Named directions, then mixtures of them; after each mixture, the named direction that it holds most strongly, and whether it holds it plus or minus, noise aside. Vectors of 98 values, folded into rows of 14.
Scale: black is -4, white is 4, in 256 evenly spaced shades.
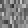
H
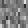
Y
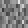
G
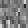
Y, plus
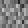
G, minus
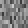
H, minus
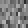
Y, minus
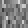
G, plus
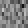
G, minus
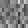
G, plus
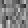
Y, plus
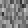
H, minus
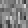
Y, minus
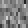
Y, minus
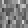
G, plus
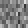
Y, plus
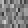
H, minus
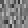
H, plus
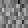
G, minus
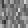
Y, plus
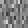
H, minus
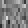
Y, minus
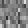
Y, plus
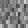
Y, plus
